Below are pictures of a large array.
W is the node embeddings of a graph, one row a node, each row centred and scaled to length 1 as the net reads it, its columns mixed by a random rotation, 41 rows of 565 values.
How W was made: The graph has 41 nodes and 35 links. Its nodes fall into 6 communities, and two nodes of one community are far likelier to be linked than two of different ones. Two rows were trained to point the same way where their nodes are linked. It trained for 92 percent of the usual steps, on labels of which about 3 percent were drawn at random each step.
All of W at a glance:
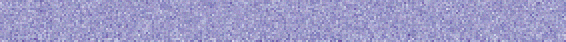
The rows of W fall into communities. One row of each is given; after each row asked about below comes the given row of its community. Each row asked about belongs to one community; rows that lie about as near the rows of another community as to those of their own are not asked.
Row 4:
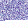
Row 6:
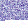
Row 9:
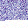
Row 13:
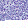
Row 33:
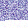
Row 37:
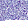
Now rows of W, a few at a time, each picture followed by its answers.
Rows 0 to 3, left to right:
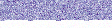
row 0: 6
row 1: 33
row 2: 4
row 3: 33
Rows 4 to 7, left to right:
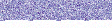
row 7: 37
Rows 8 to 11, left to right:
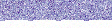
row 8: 4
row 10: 6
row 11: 4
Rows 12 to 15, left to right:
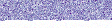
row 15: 9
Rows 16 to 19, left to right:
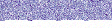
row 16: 37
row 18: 37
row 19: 6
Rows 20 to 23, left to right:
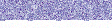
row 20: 9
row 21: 13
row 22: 37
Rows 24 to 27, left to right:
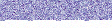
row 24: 6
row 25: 4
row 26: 4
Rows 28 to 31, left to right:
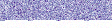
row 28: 13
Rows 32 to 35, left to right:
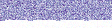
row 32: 37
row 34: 6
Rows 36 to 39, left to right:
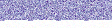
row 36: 13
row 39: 6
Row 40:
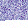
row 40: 9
